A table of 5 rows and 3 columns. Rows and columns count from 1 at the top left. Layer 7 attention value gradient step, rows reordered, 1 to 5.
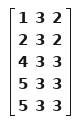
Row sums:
6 7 10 11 11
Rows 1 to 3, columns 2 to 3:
3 2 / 3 2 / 3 3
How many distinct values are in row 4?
2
